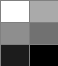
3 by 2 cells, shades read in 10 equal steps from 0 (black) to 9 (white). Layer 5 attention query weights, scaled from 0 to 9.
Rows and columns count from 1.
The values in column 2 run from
0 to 6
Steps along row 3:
down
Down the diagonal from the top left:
9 4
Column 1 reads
9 5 1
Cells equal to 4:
1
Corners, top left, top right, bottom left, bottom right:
9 6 1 0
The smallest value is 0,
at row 3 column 2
